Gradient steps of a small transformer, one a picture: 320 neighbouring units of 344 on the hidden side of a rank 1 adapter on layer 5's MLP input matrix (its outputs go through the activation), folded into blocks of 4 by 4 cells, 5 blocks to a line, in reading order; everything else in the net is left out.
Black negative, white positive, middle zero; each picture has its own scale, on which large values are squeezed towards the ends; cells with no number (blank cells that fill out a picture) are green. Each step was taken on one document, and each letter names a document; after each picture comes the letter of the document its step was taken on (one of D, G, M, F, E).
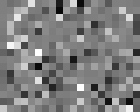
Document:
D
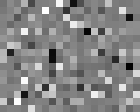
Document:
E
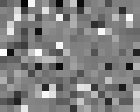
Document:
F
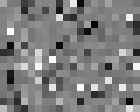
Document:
D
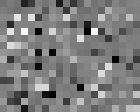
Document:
E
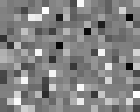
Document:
E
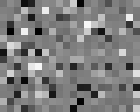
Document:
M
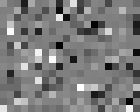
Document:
D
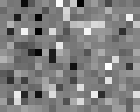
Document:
M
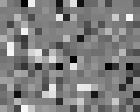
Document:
F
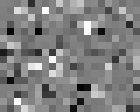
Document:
M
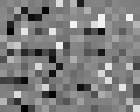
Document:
E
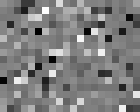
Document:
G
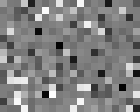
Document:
E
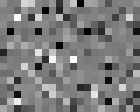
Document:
D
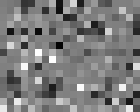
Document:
D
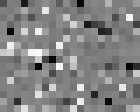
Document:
F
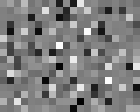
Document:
M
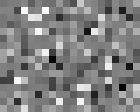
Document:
G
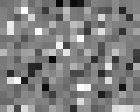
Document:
G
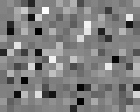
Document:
M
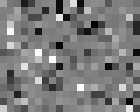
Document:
D
